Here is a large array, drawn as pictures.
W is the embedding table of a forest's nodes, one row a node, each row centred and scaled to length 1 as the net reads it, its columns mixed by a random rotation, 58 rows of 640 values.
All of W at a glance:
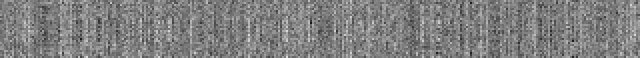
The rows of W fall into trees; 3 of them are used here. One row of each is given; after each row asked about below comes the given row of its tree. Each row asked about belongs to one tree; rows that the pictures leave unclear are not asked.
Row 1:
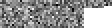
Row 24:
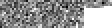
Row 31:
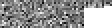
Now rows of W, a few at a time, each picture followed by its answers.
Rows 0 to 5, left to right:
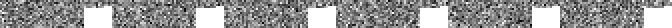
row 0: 31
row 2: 1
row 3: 1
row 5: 24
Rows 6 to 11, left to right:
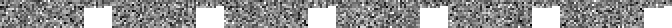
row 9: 1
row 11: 24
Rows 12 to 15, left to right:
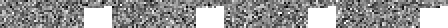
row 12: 24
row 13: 31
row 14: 1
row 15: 24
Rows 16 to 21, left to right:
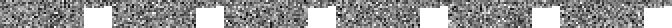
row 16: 1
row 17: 31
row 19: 31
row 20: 31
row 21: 31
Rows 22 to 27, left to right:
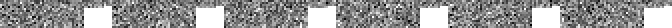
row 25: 31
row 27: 31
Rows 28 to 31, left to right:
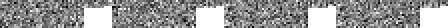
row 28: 24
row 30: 31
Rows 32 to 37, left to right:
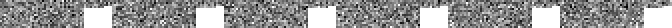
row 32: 1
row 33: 31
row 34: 31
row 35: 31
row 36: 31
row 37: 24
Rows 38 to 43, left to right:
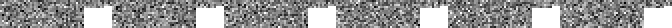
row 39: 31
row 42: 24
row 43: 1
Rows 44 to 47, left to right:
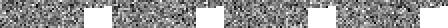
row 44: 24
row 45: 31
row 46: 24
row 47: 1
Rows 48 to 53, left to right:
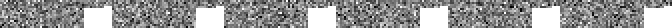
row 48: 24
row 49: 1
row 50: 1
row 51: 31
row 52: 1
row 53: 1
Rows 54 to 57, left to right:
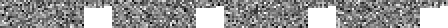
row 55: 1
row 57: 31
